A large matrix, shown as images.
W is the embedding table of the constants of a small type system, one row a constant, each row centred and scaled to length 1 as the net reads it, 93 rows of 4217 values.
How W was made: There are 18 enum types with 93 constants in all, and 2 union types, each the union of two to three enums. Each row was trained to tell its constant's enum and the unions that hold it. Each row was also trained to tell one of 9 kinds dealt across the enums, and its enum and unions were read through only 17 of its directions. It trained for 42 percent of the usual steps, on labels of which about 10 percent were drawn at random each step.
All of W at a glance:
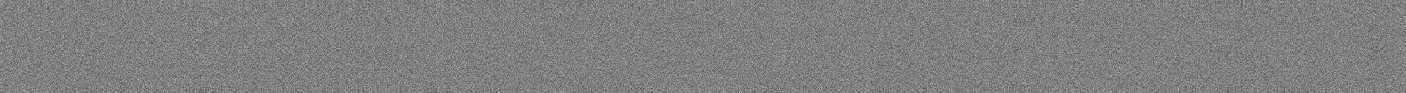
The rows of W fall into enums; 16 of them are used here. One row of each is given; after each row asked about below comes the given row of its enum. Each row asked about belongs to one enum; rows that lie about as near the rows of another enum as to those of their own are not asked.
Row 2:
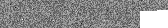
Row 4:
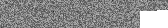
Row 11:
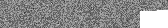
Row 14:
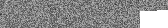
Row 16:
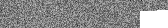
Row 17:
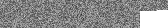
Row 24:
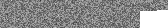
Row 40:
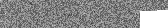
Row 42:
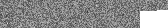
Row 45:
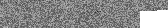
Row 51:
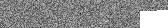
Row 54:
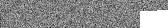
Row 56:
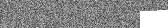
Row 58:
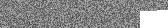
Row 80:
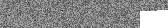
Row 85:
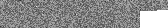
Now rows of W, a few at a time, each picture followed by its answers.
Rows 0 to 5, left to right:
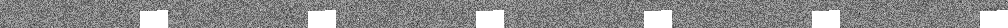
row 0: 80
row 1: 17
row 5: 17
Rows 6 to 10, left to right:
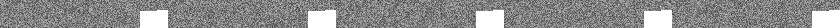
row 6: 54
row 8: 2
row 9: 24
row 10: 85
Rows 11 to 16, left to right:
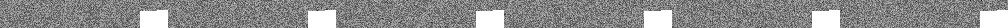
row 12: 58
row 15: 24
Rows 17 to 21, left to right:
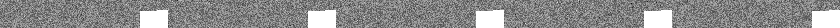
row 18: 40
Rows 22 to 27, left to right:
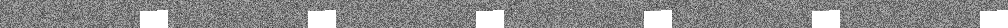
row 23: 14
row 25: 85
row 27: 2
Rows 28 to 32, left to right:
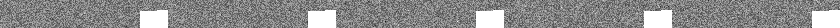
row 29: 24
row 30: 17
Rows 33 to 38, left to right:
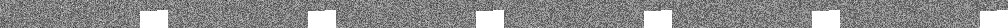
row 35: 56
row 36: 80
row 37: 4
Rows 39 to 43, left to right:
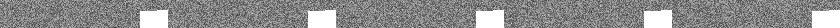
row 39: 2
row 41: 14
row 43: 58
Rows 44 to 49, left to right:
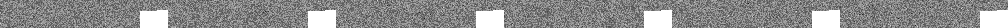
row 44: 42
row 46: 51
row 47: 58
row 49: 58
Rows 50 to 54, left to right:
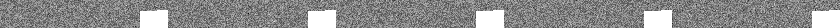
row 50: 51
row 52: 85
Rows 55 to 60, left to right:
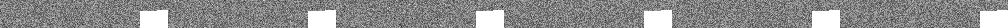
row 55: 17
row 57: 80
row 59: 85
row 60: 24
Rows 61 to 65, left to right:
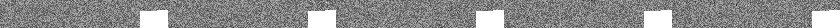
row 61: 58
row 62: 4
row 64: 17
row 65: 16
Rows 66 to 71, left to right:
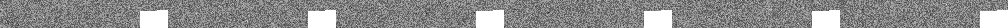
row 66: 45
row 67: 14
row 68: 51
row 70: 80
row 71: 42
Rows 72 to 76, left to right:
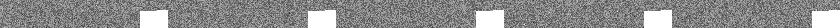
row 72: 51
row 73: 40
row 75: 45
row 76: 16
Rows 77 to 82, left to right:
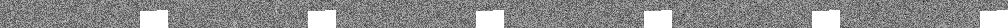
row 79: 80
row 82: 4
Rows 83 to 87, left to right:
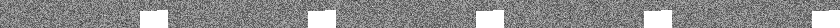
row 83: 4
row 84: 42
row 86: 14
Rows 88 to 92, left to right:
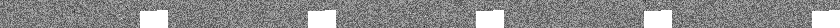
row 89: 11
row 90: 45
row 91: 85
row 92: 42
